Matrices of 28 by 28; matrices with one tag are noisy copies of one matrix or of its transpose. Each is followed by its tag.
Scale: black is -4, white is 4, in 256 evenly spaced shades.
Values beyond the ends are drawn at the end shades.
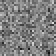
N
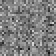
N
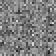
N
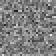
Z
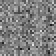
N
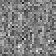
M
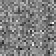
N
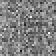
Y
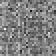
Y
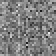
Y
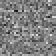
Z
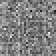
Y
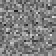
Z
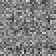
N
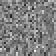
Z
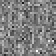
M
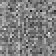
Y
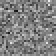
Z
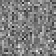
M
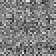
N
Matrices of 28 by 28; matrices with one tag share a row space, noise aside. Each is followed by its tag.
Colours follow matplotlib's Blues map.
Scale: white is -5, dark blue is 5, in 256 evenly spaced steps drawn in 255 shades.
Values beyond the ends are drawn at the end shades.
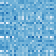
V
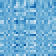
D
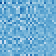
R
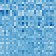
V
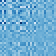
R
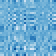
D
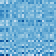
V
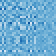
R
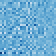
R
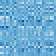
V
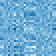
D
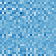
R
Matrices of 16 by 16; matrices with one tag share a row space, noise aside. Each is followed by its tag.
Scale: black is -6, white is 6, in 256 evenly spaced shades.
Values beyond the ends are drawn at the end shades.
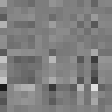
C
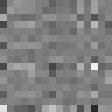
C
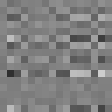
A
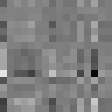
C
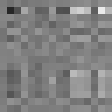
A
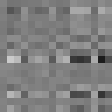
A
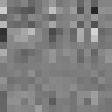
C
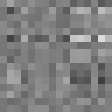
A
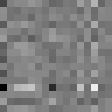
C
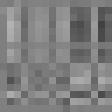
A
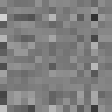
C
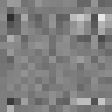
A
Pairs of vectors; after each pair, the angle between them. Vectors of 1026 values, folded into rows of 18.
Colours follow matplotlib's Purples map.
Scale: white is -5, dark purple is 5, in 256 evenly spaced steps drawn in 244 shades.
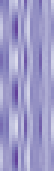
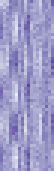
nearly opposite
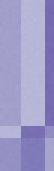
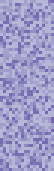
orthogonal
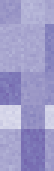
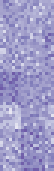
partly aligned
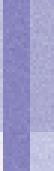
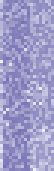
partly aligned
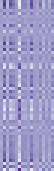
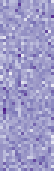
partly opposed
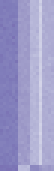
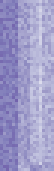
nearly parallel
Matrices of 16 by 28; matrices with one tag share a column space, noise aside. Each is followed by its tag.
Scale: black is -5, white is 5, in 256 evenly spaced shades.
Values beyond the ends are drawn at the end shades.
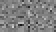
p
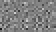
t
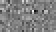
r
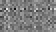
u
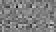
p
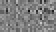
r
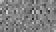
r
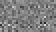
p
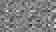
t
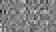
r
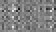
u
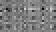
u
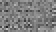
t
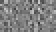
r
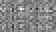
u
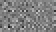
t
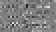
p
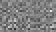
t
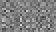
t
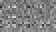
p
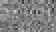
r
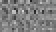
r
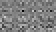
t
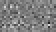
p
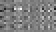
u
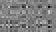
p
